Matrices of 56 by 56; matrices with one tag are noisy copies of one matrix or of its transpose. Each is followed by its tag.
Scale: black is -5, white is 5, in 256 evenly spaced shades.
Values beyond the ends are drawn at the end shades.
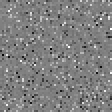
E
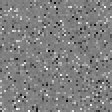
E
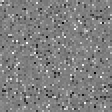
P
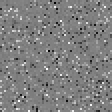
E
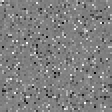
P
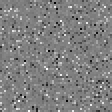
E
